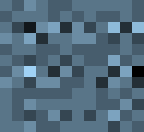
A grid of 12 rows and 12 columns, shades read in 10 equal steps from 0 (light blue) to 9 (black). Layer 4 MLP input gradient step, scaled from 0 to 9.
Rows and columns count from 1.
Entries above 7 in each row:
0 0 1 0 0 0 1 0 0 0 0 0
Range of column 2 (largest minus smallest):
3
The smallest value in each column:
3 3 0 3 2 3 3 3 4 1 2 1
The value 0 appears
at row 7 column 3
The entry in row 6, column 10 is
2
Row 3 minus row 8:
1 2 2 0 -1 2 -2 2 -3 -2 3 -6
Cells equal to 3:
16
